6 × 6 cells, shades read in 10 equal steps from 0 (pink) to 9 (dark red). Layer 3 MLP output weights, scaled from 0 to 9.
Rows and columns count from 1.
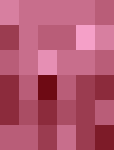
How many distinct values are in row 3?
3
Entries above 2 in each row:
5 4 5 6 6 6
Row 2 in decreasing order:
6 4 4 3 2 0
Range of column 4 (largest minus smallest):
2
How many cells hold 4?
10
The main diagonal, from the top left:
2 3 1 4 6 8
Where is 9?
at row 4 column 3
